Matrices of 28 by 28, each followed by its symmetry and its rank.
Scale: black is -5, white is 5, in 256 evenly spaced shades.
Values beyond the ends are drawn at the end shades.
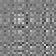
symmetric, rank two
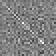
symmetric, rank five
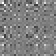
symmetric, rank three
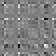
symmetric, rank two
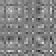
symmetric, rank two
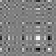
symmetric, rank two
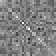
symmetric, rank five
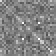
symmetric, rank five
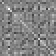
symmetric, rank five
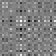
symmetric, rank two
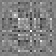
symmetric, rank three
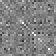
symmetric, rank five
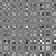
symmetric, rank two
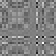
symmetric, rank two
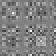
symmetric, rank three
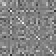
symmetric, rank five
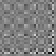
symmetric, rank two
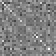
symmetric, rank five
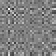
symmetric, rank three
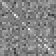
symmetric, rank five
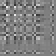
symmetric, rank two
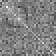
symmetric, rank five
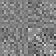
symmetric, rank three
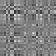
symmetric, rank two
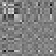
symmetric, rank three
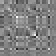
symmetric, rank three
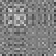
symmetric, rank three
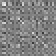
symmetric, rank three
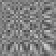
symmetric, rank three
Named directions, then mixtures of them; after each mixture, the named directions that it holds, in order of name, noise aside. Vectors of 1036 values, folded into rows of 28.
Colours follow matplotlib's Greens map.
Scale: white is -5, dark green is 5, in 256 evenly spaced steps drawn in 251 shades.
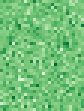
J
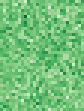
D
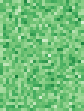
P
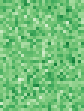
D, J, P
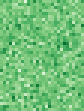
D, J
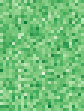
D, J, P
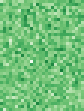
D, J, P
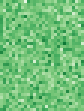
D, J, P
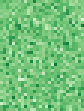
J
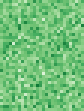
D, J, P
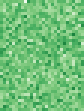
D, J, P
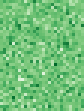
J
